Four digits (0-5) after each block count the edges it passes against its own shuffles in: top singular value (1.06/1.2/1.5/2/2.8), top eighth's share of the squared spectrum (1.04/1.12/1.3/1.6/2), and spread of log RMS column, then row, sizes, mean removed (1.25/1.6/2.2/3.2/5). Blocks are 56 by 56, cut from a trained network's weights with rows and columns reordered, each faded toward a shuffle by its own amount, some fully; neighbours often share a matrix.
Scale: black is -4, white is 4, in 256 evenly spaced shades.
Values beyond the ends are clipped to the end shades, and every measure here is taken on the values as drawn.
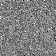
1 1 0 0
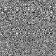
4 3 1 2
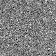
0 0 0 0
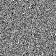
1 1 0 0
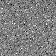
0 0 0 0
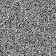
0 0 0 0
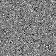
1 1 0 0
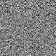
3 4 1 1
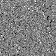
0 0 0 0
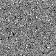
2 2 0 0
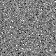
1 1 0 0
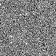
0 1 0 0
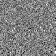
3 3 0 1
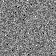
0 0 0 0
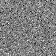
1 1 0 0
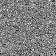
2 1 0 0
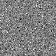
2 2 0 0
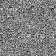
3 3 0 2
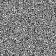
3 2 0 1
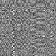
4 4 2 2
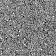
1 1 0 0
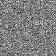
2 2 0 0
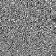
3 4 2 2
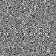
3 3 1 2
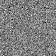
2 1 0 0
